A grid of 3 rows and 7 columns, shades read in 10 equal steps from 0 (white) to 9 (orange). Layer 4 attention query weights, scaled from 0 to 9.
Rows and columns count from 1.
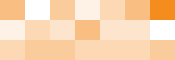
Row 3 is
3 4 4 3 3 3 4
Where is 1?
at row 1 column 4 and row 2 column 1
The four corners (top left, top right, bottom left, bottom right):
5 9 3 4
